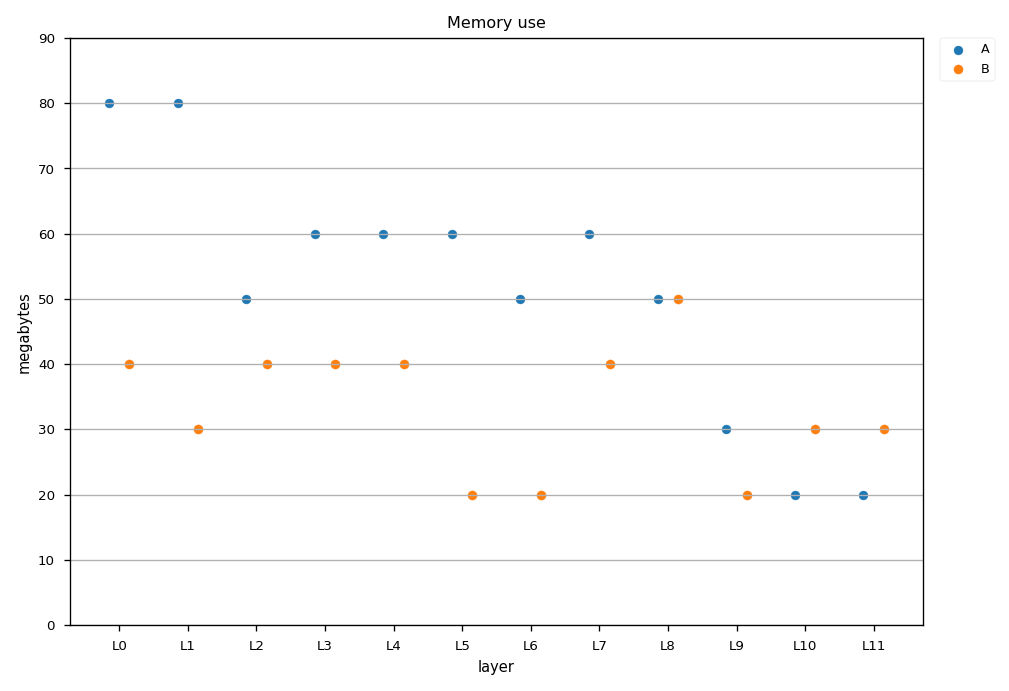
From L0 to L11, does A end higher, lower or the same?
lower
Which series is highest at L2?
A
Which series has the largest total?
A
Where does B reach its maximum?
L8
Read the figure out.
Title: Memory use
x-axis: layer, ticks L0 L1 L2 L3 L4 L5 L6 L7 L8 L9 L10 L11
y-axis: megabytes, ticks 0 10 20 30 40 50 60 70 80 90
Legend: A, B
Values:
A: 80 80 50 60 60 60 50 60 50 30 20 20
B: 40 30 40 40 40 20 20 40 50 20 30 30
